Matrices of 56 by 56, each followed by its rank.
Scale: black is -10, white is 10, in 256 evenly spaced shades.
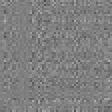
five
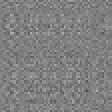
five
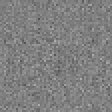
ten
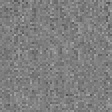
ten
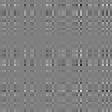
one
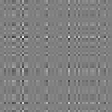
one
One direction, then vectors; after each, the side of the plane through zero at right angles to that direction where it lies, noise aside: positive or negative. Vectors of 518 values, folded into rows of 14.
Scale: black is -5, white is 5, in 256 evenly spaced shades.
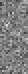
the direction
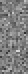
positive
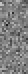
negative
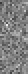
positive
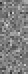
positive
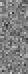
negative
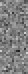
negative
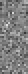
positive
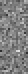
positive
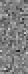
negative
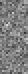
positive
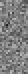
negative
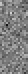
negative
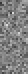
positive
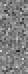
negative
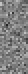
negative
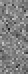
negative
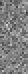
positive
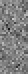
negative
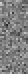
negative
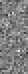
positive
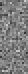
positive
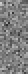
negative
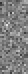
positive
